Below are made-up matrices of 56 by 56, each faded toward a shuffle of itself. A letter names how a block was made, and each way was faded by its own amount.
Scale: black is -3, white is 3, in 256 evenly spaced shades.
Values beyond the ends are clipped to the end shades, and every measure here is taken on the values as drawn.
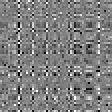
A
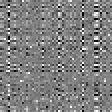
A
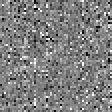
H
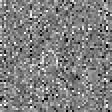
H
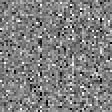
H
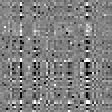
A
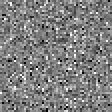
H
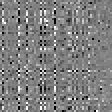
A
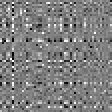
A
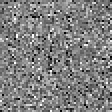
H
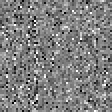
H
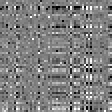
A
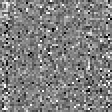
H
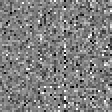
H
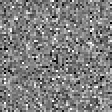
H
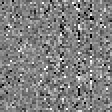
H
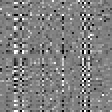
A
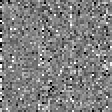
H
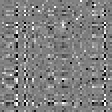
A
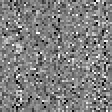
H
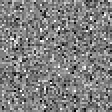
H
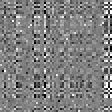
A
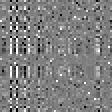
A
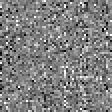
H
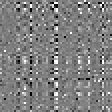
A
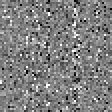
H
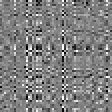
A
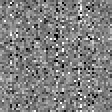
H
